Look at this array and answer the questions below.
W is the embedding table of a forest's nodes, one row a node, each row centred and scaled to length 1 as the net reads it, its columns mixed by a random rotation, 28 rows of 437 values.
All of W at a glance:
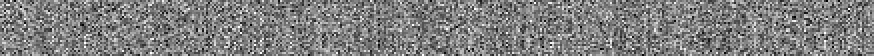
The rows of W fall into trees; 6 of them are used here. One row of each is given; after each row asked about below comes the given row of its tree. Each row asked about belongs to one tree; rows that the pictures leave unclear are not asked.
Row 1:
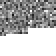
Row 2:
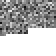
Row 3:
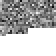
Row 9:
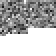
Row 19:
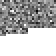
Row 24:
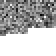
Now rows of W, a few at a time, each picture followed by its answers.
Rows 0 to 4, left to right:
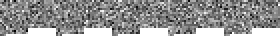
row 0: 19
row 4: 24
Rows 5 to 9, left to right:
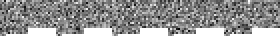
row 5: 2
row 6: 9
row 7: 3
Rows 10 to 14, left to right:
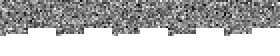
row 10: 19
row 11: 24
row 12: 9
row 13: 2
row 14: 24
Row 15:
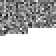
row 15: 24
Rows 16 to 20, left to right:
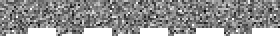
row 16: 9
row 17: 3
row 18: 1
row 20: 9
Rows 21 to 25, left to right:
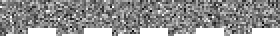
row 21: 1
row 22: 9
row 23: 1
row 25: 3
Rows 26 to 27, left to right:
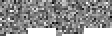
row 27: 2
